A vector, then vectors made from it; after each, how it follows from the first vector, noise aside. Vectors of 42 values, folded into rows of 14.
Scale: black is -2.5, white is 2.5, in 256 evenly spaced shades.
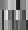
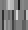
partly zeroed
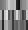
copied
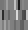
partly zeroed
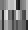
copied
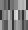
wrapped around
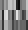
copied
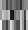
wrapped around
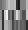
copied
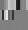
partly zeroed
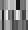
copied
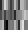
wrapped around
